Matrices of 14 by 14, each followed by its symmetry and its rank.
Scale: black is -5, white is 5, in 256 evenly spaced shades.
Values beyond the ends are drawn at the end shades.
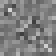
symmetric, full rank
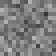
neither, full rank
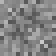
symmetric, full rank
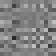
neither, rank two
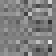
neither, rank two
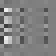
neither, rank one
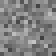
neither, full rank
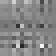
neither, rank two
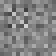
symmetric, rank three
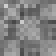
symmetric, rank three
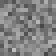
neither, full rank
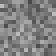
neither, full rank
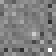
symmetric, rank three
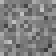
symmetric, full rank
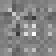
symmetric, rank three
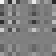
neither, rank one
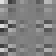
neither, rank one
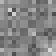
symmetric, rank three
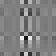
neither, rank one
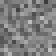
neither, full rank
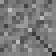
symmetric, full rank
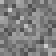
symmetric, full rank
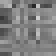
neither, rank two
